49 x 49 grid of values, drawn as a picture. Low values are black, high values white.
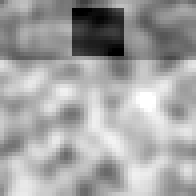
The bottom part is higher, past a seam about 30% of the way down. The values are skewed, with a long tail toward low values. The top middle is the ninth with the lowest average. The middle right is the ninth with the highest average. In the top middle lies a patch that is lower than the rest. The top middle is the roughest part.
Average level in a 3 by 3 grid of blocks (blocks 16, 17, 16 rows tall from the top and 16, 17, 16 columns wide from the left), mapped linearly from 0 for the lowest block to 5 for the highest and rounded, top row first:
3 0 2
4 4 5
4 4 5
